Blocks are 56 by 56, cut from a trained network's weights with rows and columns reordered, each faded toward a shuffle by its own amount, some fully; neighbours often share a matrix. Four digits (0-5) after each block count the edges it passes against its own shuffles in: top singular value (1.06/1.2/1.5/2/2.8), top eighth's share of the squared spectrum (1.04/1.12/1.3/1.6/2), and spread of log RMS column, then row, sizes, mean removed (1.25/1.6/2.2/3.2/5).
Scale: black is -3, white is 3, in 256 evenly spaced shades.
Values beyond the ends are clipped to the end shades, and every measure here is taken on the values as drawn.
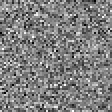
3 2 0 1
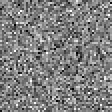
0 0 0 0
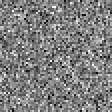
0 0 0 0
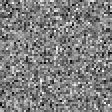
0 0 0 0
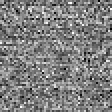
2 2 0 0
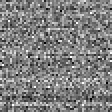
3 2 0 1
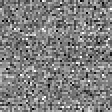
2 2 1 0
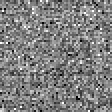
1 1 0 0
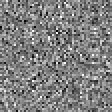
3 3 1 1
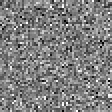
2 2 1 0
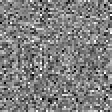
3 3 2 1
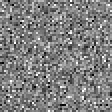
2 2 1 0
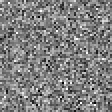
1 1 0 0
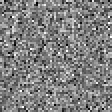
2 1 0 0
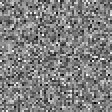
3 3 0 1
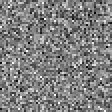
2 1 0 0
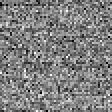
2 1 0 0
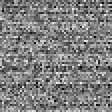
3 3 0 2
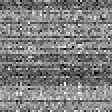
4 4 2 2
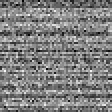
4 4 0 2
